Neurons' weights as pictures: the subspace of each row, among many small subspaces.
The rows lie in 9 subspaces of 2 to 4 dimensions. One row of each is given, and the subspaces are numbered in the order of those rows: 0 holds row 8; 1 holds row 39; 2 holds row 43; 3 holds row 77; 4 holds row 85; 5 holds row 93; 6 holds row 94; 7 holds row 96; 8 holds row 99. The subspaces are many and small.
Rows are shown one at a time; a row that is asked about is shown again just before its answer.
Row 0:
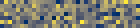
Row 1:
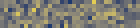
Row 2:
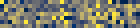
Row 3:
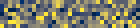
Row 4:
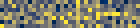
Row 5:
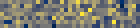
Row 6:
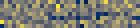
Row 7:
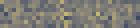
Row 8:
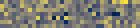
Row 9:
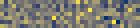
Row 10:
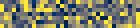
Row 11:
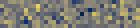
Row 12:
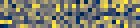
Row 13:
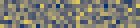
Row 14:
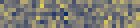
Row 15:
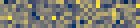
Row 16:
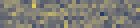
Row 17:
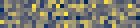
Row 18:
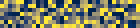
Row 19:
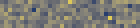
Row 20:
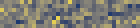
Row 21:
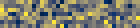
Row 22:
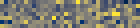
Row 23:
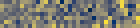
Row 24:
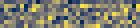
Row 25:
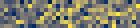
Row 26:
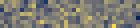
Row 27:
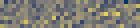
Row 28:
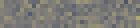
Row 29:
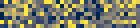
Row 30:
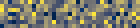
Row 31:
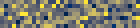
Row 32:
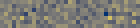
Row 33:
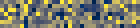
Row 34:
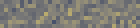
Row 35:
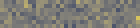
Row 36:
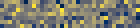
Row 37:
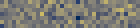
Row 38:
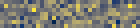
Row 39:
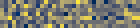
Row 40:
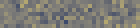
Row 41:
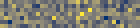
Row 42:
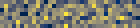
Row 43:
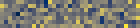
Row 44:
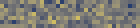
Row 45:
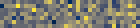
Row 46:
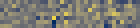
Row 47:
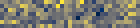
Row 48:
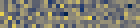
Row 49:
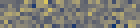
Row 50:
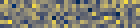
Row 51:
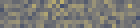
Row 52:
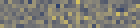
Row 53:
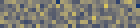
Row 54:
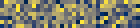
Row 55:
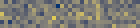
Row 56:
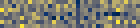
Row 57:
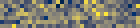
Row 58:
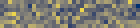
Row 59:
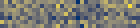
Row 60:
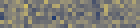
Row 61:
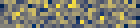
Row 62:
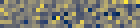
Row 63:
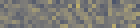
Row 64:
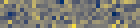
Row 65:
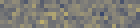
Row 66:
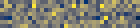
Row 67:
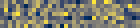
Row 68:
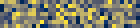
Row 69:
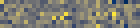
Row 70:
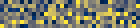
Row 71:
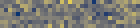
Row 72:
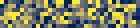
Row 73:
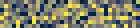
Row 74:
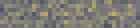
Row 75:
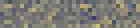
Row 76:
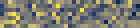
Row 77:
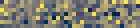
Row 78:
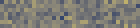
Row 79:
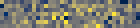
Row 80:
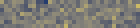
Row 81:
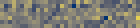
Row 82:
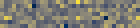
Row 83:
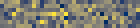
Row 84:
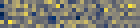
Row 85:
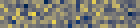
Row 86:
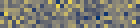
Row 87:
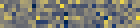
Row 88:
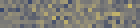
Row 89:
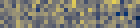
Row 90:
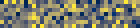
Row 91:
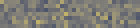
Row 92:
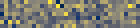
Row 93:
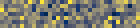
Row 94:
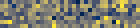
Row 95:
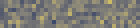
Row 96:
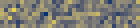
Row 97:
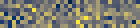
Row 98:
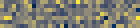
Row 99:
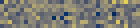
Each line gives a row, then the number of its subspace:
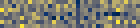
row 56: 5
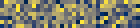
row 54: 0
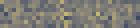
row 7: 8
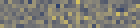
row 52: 7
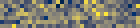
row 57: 1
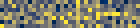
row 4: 5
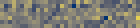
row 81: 6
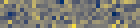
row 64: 2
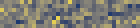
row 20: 7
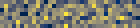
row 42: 1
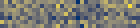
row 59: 1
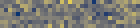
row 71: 1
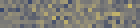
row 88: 5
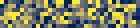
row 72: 2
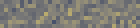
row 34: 7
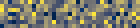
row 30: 7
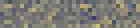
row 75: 6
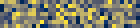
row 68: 2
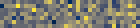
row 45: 4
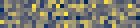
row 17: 5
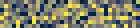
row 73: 1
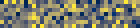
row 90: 2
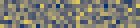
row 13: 6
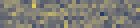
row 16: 3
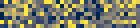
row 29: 4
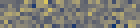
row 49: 2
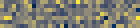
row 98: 0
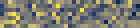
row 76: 7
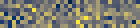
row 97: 4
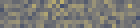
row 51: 5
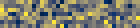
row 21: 7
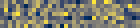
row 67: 1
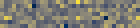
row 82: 0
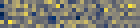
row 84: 4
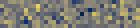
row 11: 0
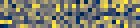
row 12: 6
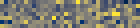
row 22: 0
